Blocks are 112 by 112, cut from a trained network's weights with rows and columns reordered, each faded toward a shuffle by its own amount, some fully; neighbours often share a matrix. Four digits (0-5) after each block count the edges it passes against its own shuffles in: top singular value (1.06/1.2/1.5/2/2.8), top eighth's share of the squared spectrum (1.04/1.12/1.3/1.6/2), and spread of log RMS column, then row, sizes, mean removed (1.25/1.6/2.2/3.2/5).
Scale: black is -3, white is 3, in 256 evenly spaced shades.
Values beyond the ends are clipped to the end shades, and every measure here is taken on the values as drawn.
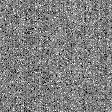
2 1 0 1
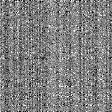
4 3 1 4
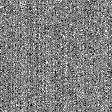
3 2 0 2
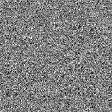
3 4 1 2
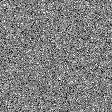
1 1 0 0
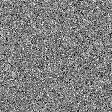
1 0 0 0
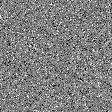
0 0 0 0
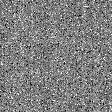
1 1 0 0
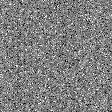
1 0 0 0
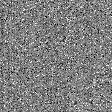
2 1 0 0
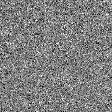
2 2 1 1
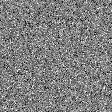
0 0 0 0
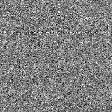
3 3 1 2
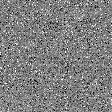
1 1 1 0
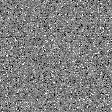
1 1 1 0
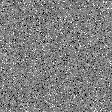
0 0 0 0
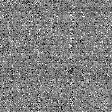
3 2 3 0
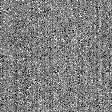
3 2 0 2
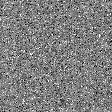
1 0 0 0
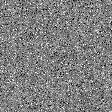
0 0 0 0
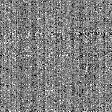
4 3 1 3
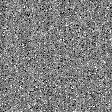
1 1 0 0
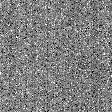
2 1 0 0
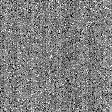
2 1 0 1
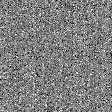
1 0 0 0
